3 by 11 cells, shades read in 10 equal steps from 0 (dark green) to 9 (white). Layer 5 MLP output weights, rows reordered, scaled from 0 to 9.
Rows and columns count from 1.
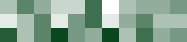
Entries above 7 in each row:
1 3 0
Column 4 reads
7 8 0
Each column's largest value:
8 6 5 8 7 5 9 6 5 6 6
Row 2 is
8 6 3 8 4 2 8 5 3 6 6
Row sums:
59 59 36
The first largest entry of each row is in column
7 1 2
